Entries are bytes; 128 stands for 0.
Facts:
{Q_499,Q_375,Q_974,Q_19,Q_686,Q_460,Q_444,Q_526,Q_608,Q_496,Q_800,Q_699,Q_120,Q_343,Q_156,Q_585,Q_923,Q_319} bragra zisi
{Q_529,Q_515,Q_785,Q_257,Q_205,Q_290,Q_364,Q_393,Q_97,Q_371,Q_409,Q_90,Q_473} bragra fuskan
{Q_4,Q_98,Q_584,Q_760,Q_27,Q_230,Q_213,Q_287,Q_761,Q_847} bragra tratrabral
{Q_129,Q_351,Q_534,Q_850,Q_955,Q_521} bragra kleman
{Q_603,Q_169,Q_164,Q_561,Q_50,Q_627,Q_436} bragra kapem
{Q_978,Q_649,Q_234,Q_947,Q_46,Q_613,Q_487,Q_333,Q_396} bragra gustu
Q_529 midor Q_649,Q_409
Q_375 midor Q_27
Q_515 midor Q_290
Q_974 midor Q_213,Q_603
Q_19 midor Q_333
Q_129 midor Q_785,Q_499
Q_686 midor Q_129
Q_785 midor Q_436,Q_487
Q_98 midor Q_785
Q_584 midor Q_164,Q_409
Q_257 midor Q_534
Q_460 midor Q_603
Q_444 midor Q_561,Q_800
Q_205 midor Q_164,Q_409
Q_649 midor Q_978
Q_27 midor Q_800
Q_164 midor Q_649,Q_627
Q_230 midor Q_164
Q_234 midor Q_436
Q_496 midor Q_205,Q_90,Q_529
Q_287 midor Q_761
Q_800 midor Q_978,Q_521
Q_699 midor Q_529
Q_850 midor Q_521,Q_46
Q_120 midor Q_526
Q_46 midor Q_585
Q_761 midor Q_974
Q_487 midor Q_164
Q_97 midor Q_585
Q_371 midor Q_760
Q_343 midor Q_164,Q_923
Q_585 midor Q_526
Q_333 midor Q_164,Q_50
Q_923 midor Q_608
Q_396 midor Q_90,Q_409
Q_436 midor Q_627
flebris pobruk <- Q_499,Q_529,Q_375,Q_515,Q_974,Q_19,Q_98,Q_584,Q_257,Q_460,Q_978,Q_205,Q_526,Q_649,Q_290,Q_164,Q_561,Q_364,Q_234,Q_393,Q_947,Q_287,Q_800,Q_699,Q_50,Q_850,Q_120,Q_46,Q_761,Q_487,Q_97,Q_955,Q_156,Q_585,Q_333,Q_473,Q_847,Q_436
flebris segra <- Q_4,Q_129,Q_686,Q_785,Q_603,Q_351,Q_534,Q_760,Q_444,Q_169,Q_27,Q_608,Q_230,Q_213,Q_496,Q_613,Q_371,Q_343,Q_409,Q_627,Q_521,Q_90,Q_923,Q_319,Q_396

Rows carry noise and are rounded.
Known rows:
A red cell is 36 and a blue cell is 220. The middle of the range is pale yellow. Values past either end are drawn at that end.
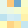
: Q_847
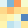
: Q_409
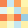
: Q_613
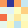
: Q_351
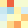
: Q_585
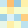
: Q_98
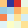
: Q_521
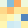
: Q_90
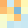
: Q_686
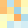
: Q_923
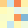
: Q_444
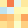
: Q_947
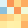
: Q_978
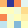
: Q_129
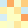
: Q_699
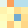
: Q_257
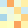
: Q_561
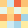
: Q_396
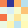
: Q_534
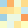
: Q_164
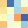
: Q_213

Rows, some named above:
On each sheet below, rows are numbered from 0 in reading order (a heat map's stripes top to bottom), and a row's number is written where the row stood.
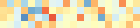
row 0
Q_371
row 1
Q_850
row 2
Q_19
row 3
Q_205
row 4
Q_375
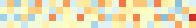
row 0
Q_98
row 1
Q_436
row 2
Q_499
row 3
Q_496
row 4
Q_234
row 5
Q_444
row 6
Q_955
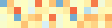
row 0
Q_529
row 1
Q_234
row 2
Q_529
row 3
Q_947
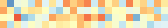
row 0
Q_603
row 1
Q_50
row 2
Q_649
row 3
Q_613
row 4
Q_444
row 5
Q_343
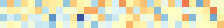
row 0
Q_584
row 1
Q_230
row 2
Q_27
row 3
Q_627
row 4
Q_800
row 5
Q_169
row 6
Q_444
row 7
Q_529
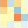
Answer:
Q_319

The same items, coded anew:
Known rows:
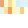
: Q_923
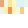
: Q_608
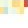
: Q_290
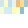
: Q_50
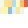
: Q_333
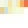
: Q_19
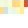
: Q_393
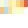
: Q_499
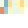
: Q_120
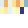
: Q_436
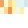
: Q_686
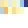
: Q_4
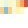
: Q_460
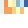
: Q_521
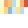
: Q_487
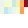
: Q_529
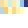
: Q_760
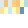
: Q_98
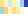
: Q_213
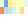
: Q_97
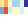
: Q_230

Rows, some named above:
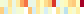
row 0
Q_19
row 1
Q_375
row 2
Q_978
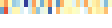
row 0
Q_230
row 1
Q_164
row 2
Q_850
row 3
Q_613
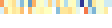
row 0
Q_613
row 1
Q_850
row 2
Q_603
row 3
Q_46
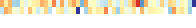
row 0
Q_343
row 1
Q_234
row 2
Q_436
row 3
Q_396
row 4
Q_699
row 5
Q_850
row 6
Q_627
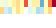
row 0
Q_947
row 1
Q_205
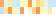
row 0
Q_496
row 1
Q_686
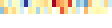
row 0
Q_169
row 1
Q_649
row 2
Q_785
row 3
Q_850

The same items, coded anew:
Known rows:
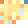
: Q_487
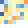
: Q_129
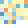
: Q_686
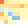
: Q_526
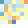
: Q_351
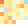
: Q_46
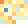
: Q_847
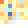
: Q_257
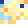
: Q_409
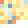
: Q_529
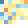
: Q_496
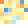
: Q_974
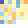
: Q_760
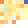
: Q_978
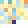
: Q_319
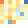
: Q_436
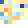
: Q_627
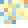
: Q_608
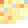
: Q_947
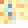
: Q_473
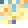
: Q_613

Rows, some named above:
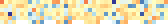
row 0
Q_97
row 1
Q_686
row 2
Q_205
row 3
Q_850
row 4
Q_230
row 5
Q_129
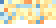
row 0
Q_496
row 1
Q_529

